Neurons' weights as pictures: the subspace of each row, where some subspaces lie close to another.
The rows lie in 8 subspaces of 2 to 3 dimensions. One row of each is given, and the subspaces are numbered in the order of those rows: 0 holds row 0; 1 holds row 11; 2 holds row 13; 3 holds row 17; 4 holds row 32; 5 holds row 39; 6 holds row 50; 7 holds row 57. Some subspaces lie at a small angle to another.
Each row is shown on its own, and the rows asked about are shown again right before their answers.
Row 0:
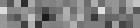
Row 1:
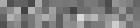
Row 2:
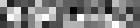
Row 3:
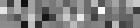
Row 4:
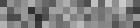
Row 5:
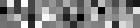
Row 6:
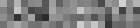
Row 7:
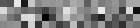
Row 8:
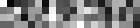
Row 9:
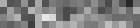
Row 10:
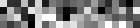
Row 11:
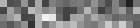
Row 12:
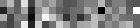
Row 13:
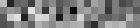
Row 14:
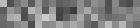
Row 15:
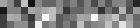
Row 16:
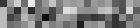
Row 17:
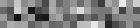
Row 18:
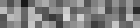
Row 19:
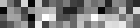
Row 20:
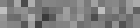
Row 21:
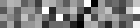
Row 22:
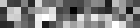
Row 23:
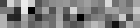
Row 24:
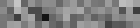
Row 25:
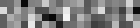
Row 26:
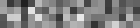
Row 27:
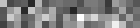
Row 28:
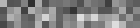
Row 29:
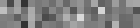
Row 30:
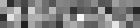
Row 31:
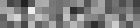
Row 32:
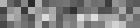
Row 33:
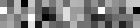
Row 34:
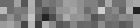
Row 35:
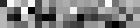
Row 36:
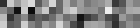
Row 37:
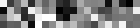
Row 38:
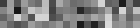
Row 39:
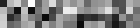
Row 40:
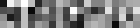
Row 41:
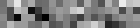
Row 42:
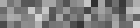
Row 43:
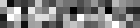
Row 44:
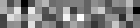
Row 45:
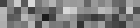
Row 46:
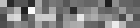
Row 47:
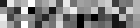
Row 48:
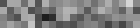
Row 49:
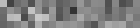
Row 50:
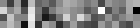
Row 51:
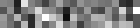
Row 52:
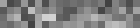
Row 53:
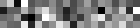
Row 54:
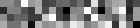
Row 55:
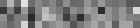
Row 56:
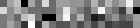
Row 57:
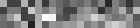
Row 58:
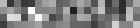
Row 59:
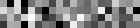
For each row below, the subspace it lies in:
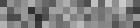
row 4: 2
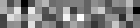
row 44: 7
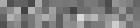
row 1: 4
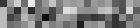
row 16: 5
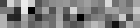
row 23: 7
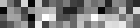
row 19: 4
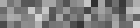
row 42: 2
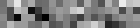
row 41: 3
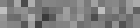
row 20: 0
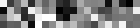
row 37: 2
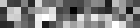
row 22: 6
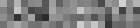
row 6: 3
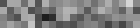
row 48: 1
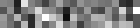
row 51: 3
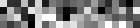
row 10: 1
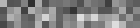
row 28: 4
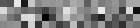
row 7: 5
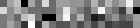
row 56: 7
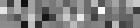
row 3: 0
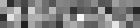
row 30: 6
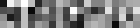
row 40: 3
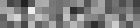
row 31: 3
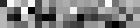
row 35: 7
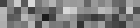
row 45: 5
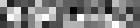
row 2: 6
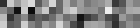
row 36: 5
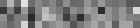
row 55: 4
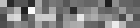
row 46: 7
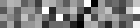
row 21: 2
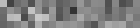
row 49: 2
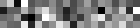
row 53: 5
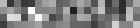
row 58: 2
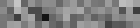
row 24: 3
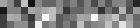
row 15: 0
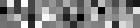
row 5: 0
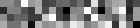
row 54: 2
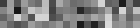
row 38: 3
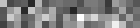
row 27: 4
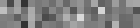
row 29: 0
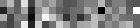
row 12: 6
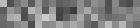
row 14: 2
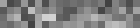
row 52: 7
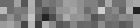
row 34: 6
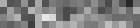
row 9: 1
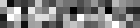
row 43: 6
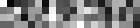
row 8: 3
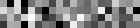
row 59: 5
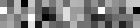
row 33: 4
